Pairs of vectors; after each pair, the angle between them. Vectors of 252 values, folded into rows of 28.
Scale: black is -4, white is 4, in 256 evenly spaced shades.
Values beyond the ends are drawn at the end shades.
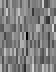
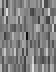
nearly parallel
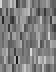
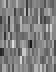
orthogonal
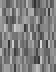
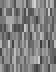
nearly opposite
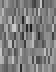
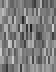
nearly parallel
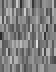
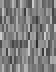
nearly opposite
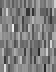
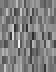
partly aligned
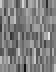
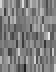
nearly parallel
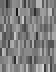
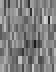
orthogonal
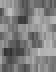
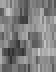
nearly parallel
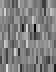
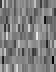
orthogonal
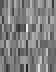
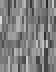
partly opposed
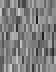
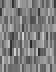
partly opposed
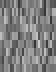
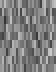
nearly opposite
